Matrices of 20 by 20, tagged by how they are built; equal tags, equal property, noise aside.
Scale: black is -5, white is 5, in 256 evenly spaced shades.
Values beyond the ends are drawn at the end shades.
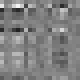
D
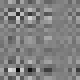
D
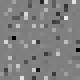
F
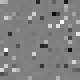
F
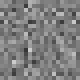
D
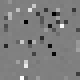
F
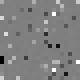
F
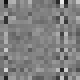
D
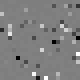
F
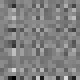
D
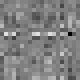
D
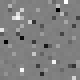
F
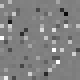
F
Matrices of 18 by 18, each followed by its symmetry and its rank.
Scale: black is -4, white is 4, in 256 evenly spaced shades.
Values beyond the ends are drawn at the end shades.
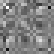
symmetric, rank three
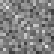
symmetric, full rank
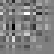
antisymmetric, rank two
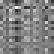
neither, rank two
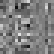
neither, rank three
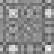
symmetric, rank three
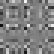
antisymmetric, rank two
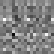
neither, rank three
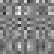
neither, rank two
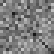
symmetric, full rank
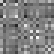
symmetric, rank three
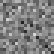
symmetric, full rank
